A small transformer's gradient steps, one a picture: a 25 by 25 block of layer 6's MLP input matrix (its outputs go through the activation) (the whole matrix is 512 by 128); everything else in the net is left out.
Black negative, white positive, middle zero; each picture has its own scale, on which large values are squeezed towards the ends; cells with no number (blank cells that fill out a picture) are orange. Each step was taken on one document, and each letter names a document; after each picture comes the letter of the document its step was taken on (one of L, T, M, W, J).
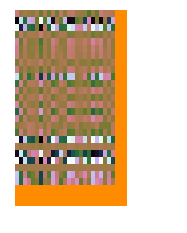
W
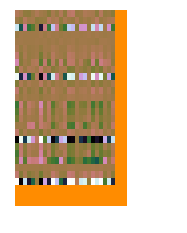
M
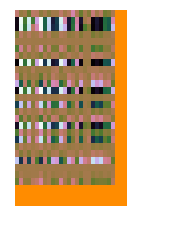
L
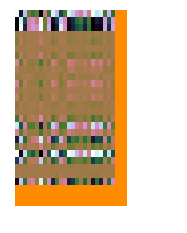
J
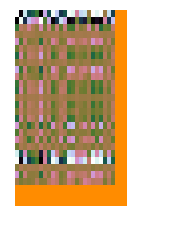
J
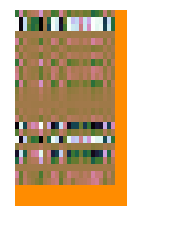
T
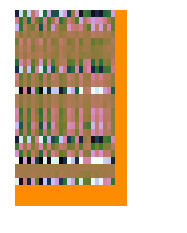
L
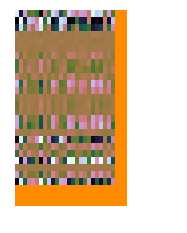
M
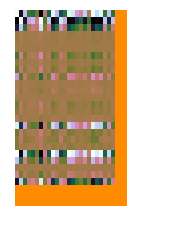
J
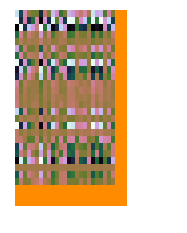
J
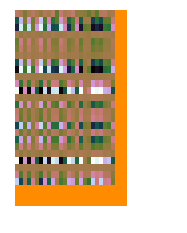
L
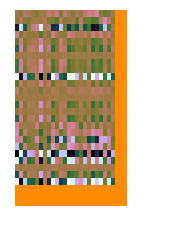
T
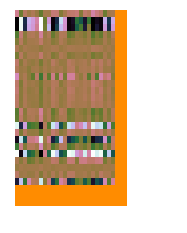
J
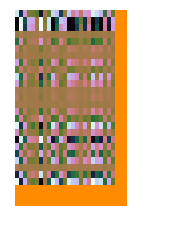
T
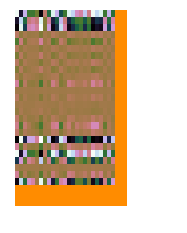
W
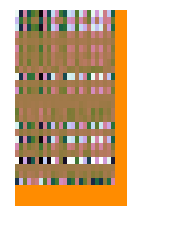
M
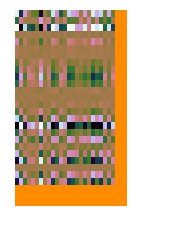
W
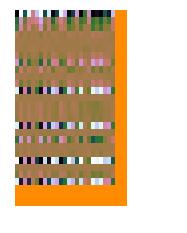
L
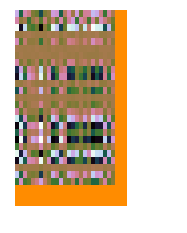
W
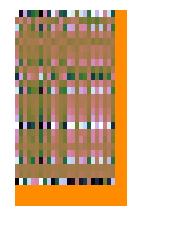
M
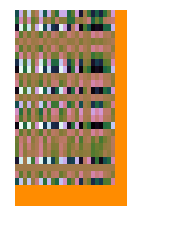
L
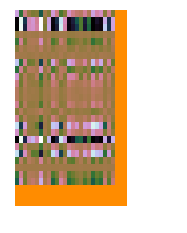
W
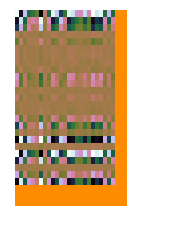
W
